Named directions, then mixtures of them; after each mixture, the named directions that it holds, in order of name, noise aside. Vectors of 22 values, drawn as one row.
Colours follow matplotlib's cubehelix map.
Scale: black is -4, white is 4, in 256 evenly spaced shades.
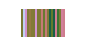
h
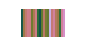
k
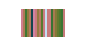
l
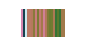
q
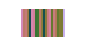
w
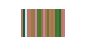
k, q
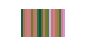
k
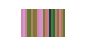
h, k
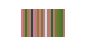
l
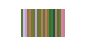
h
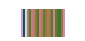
q, w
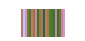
h, w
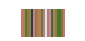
l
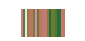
h, q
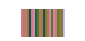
w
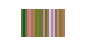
h, k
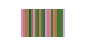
l, w
